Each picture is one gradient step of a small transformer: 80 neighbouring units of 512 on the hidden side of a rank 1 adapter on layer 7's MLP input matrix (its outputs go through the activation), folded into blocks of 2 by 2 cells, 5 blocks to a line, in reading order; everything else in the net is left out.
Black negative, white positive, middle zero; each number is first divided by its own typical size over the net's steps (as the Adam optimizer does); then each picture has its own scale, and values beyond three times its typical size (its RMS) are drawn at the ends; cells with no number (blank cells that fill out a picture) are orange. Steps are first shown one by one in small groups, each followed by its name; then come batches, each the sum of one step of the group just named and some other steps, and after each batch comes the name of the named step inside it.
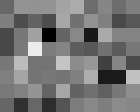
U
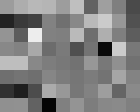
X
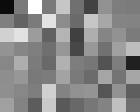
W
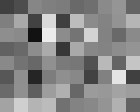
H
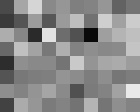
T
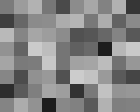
X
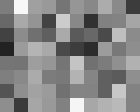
U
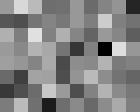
X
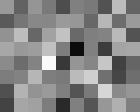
W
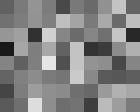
H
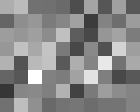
T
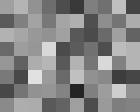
T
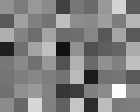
H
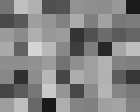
X
